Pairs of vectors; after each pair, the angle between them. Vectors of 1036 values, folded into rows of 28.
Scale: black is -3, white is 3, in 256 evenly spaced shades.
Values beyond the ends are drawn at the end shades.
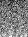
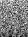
nearly opposite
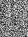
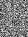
partly aligned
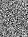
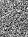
orthogonal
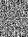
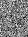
orthogonal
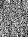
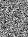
orthogonal
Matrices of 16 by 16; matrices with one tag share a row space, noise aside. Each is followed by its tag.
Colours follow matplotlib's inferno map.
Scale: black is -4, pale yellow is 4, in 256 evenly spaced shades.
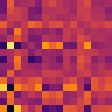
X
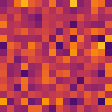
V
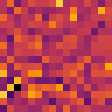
X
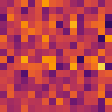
V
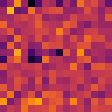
X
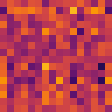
V
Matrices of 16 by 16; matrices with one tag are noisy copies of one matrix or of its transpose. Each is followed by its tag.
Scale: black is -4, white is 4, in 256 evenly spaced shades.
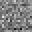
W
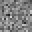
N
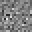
N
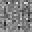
W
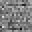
W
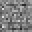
W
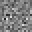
N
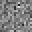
N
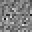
N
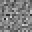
N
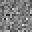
N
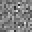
N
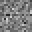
N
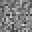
N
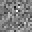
N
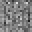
W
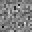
N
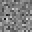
N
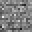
W
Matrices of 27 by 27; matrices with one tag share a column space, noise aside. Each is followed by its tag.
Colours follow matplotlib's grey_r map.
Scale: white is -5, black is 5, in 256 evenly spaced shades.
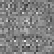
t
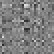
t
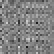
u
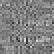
u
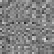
u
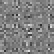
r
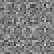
t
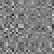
r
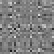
r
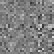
r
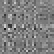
r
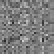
u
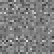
t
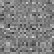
r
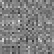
u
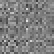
t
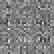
u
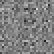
t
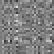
u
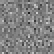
t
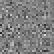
r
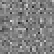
t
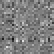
u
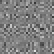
r
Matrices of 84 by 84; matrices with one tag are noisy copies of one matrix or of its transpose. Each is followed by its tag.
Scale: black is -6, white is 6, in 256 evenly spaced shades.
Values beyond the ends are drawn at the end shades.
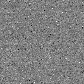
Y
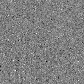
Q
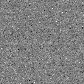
Y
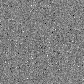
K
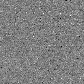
Q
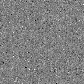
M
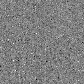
Q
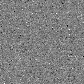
M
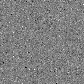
M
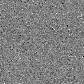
M
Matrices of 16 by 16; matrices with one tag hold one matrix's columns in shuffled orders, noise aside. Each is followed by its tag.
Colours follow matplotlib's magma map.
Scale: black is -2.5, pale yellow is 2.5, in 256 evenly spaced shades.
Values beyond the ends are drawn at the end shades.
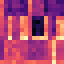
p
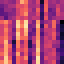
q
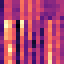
q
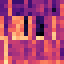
p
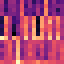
p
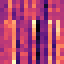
q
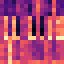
p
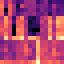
p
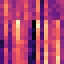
q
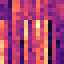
q
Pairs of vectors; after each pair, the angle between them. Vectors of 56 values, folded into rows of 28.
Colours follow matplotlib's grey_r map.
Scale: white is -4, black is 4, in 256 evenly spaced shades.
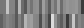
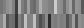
partly aligned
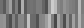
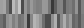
nearly opposite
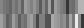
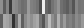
orthogonal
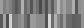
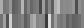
nearly parallel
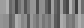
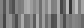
partly opposed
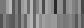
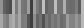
nearly opposite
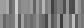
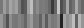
partly aligned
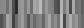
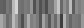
nearly opposite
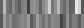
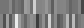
orthogonal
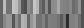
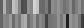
nearly parallel
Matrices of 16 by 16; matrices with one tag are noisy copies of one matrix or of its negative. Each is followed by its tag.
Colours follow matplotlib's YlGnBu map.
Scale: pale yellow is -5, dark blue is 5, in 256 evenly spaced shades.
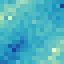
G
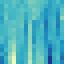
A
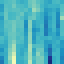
A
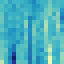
A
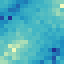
G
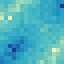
G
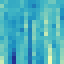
A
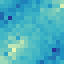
G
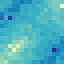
G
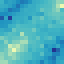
G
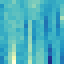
A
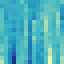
A
